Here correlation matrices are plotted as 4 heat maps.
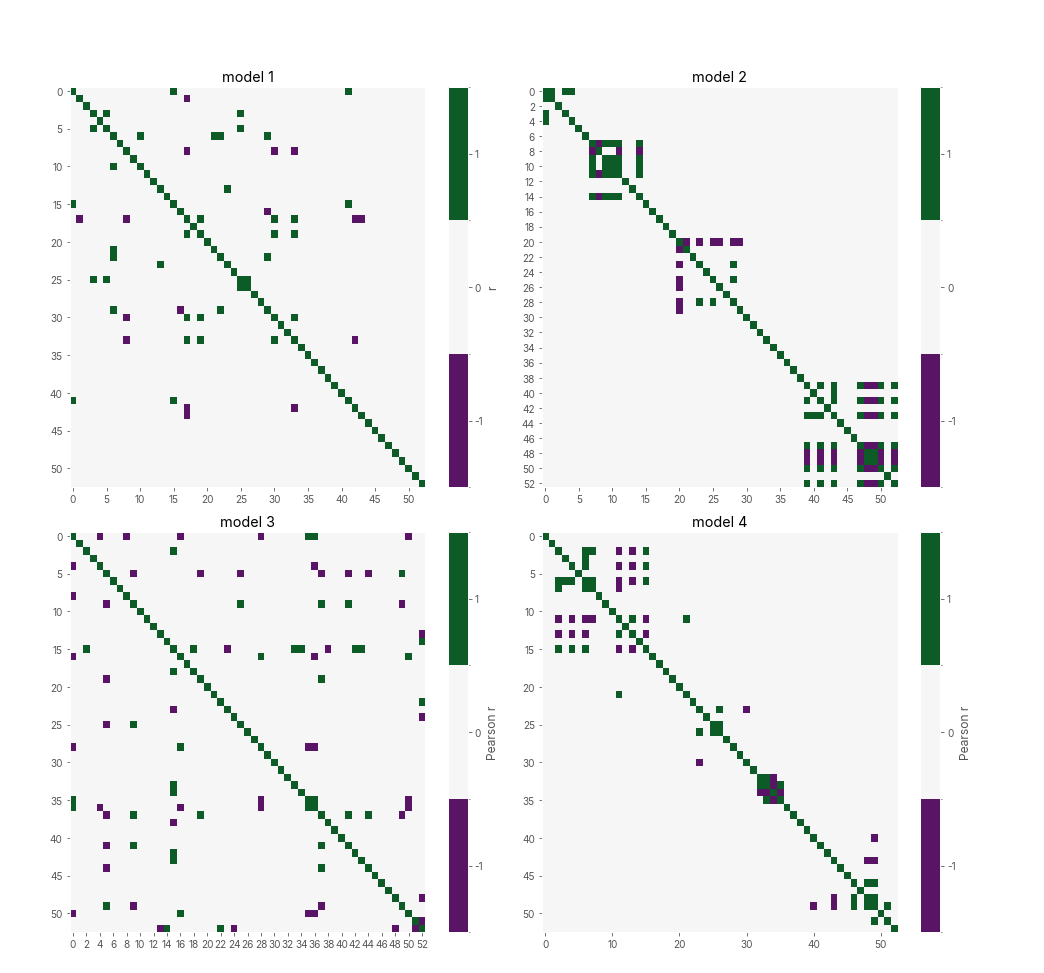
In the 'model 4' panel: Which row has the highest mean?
6
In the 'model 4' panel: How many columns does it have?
53
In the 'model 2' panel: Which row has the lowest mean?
20
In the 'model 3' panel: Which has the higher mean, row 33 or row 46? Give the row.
33
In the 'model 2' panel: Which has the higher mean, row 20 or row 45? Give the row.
45
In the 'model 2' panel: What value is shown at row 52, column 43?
1
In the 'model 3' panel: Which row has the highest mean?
15
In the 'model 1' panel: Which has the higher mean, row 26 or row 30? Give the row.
30
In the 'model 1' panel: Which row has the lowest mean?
8
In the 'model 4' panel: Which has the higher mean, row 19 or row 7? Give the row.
7
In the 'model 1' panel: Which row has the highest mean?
6
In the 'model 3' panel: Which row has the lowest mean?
5
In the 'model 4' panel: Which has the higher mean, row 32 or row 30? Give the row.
32
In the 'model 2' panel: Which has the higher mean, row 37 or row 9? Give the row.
9
